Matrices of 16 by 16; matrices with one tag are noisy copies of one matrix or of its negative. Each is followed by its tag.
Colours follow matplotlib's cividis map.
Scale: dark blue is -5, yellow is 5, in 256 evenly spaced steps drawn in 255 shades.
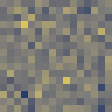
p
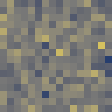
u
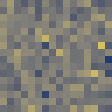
u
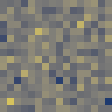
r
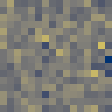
u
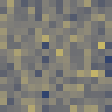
u
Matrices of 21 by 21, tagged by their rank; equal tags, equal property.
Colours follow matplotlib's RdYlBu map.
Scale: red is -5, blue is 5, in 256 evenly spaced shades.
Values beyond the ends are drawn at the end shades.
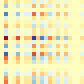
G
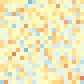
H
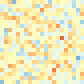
H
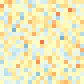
H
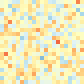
H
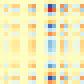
G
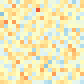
H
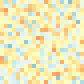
H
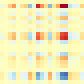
G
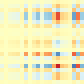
G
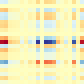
G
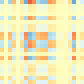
G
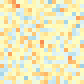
H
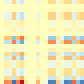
G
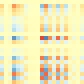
G
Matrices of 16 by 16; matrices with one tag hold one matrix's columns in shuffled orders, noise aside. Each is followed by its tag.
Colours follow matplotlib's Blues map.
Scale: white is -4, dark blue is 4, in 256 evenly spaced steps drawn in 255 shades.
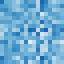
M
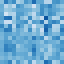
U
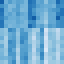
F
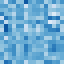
U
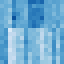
F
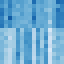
F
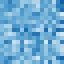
M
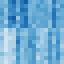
F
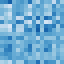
U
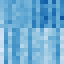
F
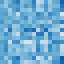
M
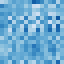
U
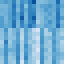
F
